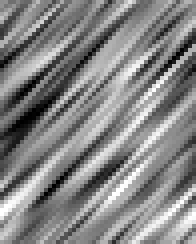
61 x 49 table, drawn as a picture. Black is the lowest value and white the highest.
The histogram is bell-shaped. The middle left is the ninth with the lowest average. No single row or column stands out from its neighbours. The halves do not mirror each other. Streaks slant up to the right.
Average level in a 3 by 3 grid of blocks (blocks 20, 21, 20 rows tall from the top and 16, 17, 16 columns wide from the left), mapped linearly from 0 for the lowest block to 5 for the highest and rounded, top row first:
3 3 2
0 4 4
3 4 5
